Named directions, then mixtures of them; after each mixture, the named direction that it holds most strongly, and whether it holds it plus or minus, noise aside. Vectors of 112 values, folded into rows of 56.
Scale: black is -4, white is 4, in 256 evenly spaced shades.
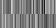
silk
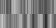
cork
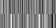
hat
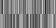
hat, minus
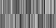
silk, plus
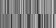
hat, minus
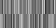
silk, minus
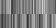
cork, minus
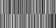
hat, plus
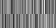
silk, minus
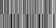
hat, minus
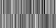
silk, plus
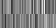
silk, minus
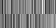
silk, minus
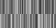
silk, minus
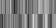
cork, minus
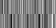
hat, minus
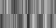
cork, minus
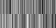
hat, plus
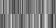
hat, plus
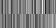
silk, minus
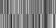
hat, minus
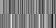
hat, plus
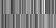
silk, minus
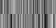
hat, minus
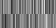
silk, minus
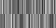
hat, plus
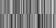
silk, plus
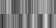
cork, minus
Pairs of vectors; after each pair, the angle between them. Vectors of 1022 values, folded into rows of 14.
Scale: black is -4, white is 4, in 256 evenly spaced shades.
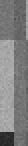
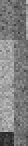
nearly parallel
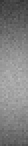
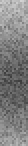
nearly opposite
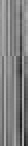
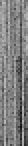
nearly parallel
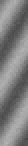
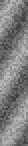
nearly parallel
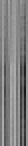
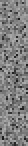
orthogonal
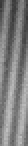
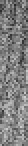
partly aligned
